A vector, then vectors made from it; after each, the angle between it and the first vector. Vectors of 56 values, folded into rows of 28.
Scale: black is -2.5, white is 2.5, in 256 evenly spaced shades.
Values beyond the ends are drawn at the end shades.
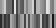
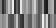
partly opposed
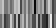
partly aligned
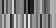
partly opposed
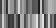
orthogonal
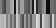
nearly opposite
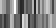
partly aligned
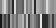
nearly parallel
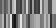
orthogonal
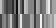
partly aligned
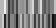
partly aligned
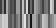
partly opposed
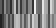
orthogonal
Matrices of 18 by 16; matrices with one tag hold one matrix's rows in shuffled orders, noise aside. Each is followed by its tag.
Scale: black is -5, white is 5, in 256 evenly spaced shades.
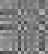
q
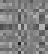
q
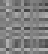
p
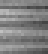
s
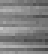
s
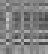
p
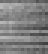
s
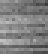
s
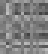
p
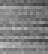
s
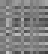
p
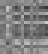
p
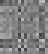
q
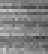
s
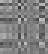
q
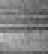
s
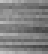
s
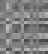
p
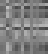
p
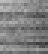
s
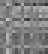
p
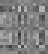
q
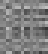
p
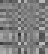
q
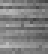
s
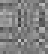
q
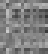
p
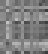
p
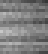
s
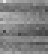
s
